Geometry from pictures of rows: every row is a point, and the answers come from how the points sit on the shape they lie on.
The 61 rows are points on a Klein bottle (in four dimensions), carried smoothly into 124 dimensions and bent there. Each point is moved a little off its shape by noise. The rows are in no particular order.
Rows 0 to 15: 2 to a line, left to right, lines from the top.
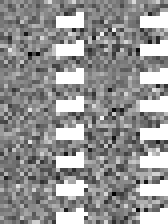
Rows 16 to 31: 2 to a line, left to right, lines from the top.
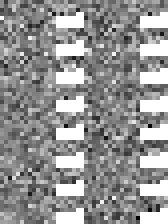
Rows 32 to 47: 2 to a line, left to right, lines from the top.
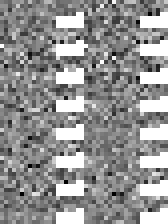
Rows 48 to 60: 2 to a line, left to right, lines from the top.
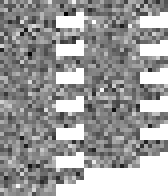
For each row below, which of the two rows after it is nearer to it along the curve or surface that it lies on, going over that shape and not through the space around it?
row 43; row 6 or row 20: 20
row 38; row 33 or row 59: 33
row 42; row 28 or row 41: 28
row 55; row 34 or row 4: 34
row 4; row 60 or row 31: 60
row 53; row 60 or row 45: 60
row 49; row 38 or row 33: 33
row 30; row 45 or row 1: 45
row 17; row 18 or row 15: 18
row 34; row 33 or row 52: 33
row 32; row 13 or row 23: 13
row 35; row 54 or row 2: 2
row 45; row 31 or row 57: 31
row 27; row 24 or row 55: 24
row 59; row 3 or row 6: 3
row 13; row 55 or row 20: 55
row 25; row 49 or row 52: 52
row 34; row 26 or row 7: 7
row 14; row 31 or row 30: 31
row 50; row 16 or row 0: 16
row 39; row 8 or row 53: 8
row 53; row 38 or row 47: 47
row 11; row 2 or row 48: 2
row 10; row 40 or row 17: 40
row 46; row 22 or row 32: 22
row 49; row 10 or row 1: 10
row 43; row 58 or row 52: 58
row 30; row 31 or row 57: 31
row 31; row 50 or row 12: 50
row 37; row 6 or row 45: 45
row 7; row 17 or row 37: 37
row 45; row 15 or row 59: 15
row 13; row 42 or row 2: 42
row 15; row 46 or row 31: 31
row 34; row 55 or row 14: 55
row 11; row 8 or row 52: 8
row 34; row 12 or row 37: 37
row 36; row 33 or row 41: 41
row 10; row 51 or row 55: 51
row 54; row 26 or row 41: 26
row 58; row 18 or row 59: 18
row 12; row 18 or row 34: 18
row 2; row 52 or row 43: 43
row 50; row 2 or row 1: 2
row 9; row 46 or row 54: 54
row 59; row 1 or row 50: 50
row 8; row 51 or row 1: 51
